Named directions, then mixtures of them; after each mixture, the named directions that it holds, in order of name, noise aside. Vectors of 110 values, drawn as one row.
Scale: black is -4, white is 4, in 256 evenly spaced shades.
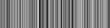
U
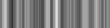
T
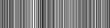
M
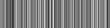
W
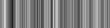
T, W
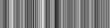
M, T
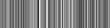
M, U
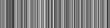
W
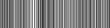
M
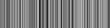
U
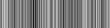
M, T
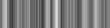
T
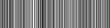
M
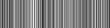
M
